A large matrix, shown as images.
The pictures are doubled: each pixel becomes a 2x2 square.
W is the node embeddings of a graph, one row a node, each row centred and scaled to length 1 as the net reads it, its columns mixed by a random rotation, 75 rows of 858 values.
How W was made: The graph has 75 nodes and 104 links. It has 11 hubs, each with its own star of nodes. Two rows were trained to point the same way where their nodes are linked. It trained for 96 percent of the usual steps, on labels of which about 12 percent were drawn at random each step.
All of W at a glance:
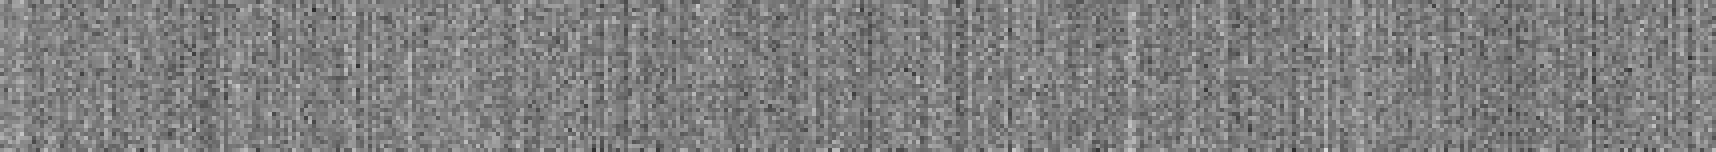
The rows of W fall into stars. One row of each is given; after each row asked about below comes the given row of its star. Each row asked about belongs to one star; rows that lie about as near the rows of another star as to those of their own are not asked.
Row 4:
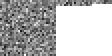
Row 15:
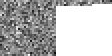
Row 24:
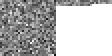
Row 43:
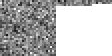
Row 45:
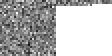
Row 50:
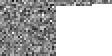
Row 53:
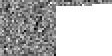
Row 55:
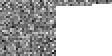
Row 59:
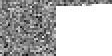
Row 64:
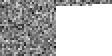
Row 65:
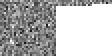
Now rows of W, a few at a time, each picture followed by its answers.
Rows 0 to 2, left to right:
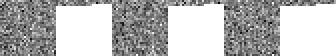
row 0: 55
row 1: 65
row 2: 59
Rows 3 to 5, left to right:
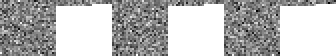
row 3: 53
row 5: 59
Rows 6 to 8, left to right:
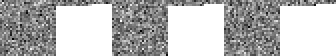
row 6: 64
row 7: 24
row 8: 4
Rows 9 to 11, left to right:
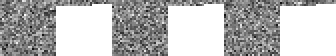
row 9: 65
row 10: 4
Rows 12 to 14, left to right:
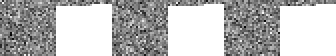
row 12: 64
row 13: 15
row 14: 59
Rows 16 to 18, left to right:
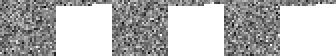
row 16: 53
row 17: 43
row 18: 45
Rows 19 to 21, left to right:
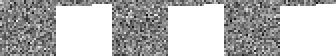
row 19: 24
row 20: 64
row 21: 50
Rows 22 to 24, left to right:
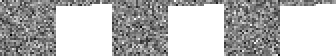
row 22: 64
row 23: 45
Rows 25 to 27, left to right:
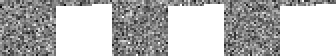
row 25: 43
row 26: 65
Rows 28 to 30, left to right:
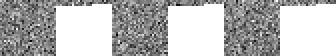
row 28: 59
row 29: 15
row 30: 50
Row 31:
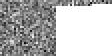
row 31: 65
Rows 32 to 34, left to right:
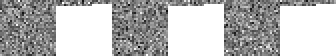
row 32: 50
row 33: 65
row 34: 53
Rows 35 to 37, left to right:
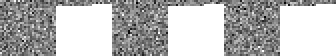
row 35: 55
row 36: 59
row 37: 53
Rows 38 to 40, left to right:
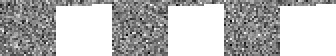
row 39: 4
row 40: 4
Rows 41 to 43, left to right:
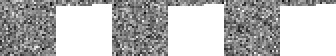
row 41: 45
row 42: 15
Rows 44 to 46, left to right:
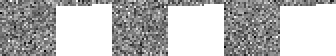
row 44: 65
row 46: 64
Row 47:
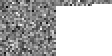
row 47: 53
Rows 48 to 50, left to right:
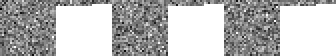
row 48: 15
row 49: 43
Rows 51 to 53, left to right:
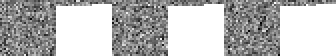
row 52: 24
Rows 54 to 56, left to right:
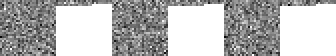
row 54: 15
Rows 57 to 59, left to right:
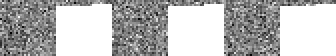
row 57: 64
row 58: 24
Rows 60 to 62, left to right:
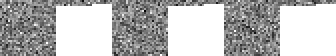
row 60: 4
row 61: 59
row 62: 24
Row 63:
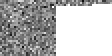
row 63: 45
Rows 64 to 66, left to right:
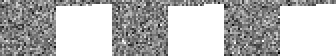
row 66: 15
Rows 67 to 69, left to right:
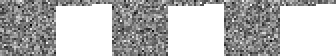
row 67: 55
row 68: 50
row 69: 65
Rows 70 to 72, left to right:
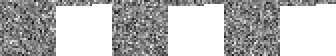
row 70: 50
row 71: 4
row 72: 15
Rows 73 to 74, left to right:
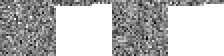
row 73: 24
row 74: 43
